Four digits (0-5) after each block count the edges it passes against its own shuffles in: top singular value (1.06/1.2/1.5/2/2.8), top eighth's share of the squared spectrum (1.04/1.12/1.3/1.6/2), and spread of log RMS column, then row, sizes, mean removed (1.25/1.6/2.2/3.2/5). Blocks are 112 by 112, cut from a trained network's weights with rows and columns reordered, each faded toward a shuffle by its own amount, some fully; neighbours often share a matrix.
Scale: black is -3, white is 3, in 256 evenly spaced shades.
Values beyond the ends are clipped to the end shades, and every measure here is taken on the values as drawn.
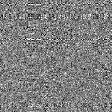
4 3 2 3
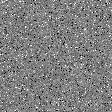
0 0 0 0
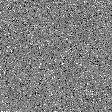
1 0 0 0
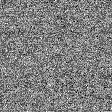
1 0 0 0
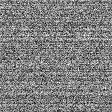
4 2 1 0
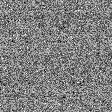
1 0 0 0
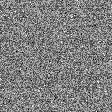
0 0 0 0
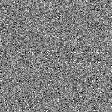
3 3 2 1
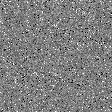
1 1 0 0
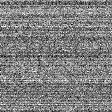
4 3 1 2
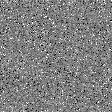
2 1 0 0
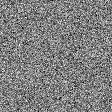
0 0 0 0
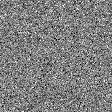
1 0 0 0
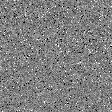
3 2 0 1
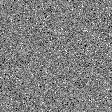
0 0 0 0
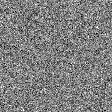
2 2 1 1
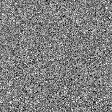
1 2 0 1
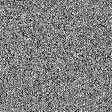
2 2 0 1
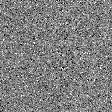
2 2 0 1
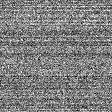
4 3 0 2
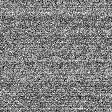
3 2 0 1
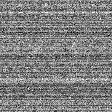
5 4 1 2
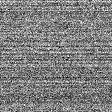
4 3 0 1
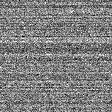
4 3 0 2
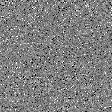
3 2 1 1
